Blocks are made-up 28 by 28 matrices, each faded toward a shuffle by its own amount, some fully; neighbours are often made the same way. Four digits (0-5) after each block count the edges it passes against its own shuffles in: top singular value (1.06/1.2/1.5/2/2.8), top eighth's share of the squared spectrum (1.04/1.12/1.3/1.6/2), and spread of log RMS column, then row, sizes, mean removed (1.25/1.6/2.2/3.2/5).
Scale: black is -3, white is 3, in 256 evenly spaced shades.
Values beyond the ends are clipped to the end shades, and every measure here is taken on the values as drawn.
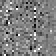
1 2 3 0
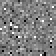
0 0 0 0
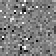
1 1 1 0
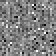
0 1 1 0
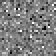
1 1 0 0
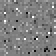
0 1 0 0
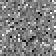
0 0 0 0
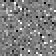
0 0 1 0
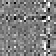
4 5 3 1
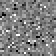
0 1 0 0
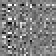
4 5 3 2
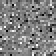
1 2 1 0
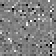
2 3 0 1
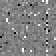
2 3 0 0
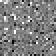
2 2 1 1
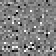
3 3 1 1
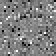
2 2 0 0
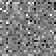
3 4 1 2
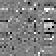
3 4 1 2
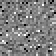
0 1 0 0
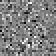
1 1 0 0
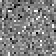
0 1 0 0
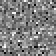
0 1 0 1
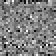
1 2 0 2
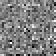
3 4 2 2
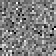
0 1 0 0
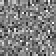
2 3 1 1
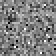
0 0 0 0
